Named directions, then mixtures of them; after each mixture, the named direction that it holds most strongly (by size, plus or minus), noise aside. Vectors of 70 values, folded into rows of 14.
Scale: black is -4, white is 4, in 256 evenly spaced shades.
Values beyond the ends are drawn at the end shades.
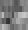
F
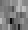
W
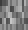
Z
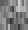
W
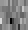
W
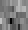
W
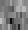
W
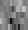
W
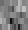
W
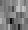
W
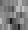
W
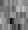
W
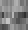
F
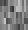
Z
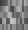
Z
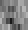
W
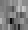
W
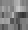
F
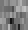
W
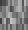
Z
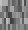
Z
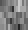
W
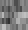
F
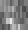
W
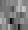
W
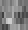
F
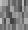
Z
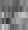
F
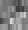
W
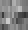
F
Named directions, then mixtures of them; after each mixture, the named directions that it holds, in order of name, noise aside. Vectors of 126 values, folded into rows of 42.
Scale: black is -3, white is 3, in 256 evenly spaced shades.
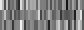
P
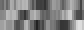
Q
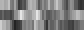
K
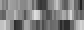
K, Q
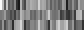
P, Q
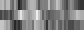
K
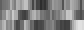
Q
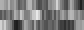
K, Q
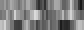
K, Q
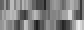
Q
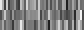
P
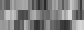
Q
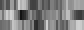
K, Q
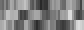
Q
